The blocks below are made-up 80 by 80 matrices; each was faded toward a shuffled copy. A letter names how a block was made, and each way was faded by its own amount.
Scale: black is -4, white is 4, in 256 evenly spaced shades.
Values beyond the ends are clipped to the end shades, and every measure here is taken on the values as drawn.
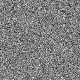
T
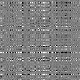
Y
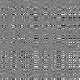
Y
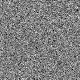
T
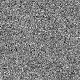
T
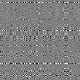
Y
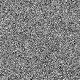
T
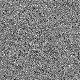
T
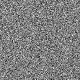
T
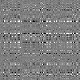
Y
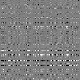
Y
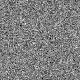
T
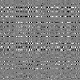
Y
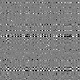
Y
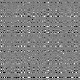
Y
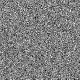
T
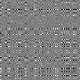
Y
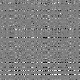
Y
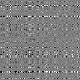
Y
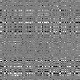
Y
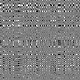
Y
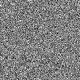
T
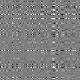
Y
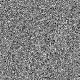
T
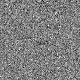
T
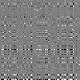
Y
